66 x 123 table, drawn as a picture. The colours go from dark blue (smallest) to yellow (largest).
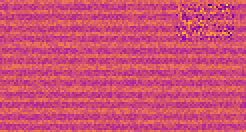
Stripes running across repeat 12 times from top to bottom. Values change most from cell to cell in the top right. On average the colour sits 50% of the way up the scale. An odd patch, rougher than its surroundings, sits in the top right.
